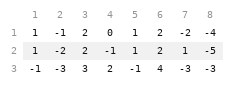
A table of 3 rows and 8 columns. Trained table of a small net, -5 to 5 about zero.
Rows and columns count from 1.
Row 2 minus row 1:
0 -1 0 -1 0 0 3 -1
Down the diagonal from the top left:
1 -2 3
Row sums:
-1 -1 -2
